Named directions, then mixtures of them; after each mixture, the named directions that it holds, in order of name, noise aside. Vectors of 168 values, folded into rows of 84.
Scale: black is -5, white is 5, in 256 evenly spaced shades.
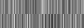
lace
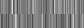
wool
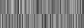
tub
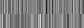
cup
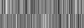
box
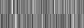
wool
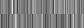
wool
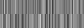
cup, lace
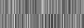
lace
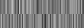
tub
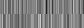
cup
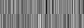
cup, wool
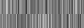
box, cup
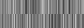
box, lace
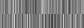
lace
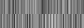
lace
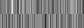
tub, wool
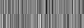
cup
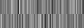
cup, tub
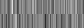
tub, wool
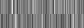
wool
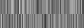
tub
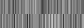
lace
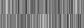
box, cup
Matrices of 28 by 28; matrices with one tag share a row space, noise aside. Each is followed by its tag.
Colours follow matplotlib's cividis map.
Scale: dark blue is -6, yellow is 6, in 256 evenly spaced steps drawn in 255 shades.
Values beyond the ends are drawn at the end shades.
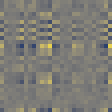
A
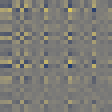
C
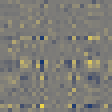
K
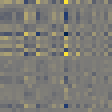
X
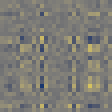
K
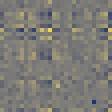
A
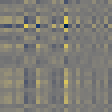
X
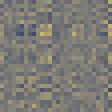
A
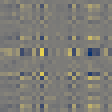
K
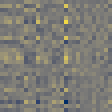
X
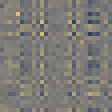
K
